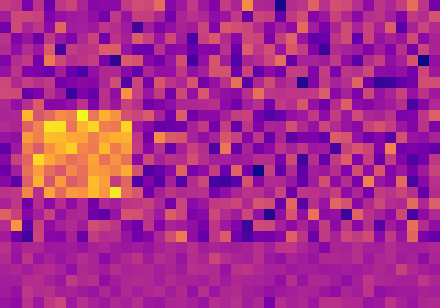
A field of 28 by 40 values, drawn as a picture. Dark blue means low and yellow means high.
Average level on the scale: 40%. Ninth with the highest average: middle left. Seam: horizontal, 80% of the way down, the bottom part calmer. Odd patch: higher, in the middle left. Stripes: none.
